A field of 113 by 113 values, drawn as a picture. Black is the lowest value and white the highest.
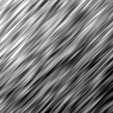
The bottom right is the ninth with the lowest average. Values rise toward the top left. The values follow a bell shape. The top left is the ninth with the highest average. On average the colour sits 50% of the way up the scale. The grain runs diagonally up to the right. No row or column stands out. The halves do not mirror each other.
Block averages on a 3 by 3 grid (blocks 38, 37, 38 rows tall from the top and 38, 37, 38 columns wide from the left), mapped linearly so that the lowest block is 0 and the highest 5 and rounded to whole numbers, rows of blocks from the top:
543 / 421 / 210
